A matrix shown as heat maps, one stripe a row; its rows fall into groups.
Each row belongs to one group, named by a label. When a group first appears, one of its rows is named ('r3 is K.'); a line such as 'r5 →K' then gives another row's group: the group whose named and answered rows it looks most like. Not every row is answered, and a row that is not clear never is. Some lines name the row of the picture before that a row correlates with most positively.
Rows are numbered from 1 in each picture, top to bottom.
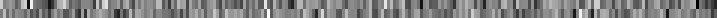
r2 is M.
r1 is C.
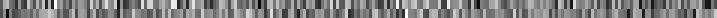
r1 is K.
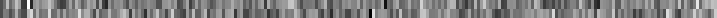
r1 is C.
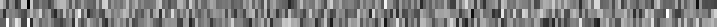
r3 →C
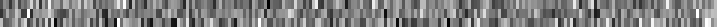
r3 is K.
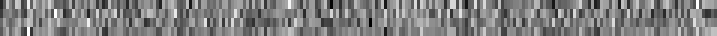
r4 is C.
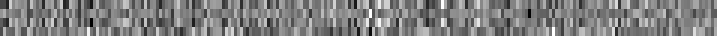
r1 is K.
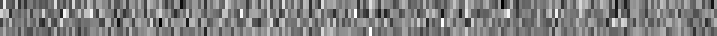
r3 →K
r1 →M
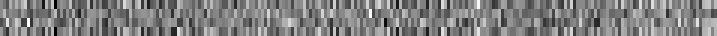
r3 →C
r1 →K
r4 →K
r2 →M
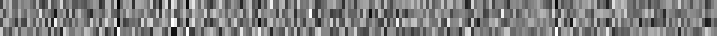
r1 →K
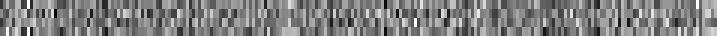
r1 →C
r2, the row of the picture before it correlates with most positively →4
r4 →C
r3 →C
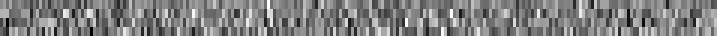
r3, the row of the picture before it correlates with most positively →1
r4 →K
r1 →M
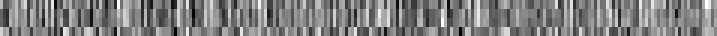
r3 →K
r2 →K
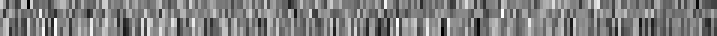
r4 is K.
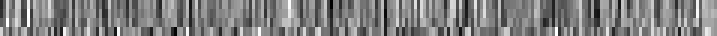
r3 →C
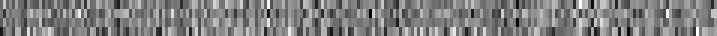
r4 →C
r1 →M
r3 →M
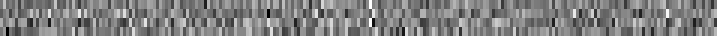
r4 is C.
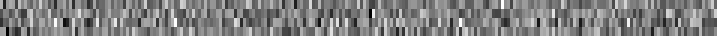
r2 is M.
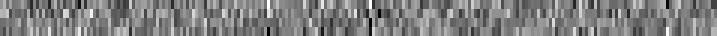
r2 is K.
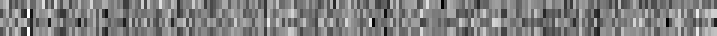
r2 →C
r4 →C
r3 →M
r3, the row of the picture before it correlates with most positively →1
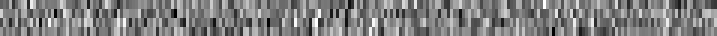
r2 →K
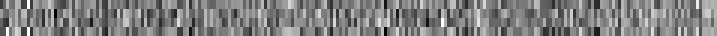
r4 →C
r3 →K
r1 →C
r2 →K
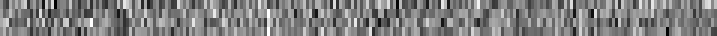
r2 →M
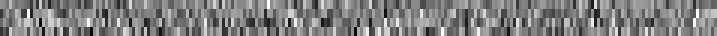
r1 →M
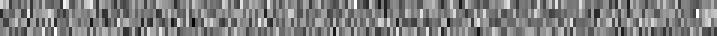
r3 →K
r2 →C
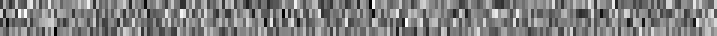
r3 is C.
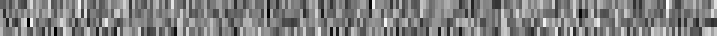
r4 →K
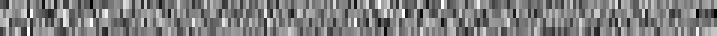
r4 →C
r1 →K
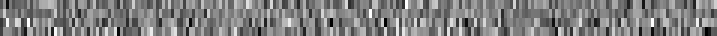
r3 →C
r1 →C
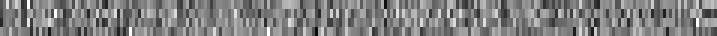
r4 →M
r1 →C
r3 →C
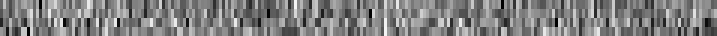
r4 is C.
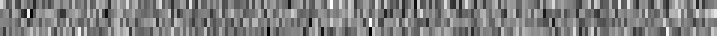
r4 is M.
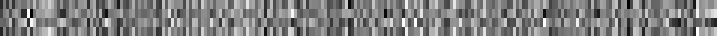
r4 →C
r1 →C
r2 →C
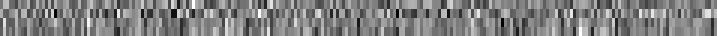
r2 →K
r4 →M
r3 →M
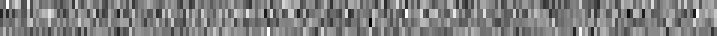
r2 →C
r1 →C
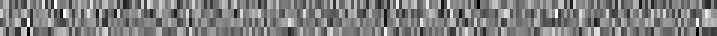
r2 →K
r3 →C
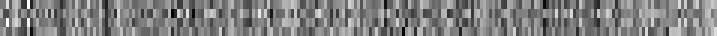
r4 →C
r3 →C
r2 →K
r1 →C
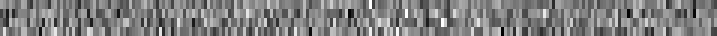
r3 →K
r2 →C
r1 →M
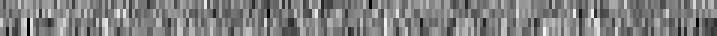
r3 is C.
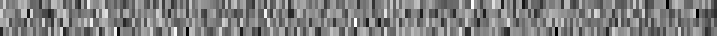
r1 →M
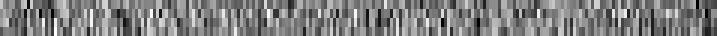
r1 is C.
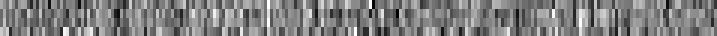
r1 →M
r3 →M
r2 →M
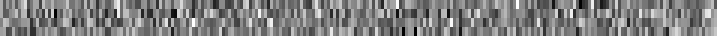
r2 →K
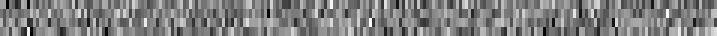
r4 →C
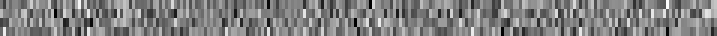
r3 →K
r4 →M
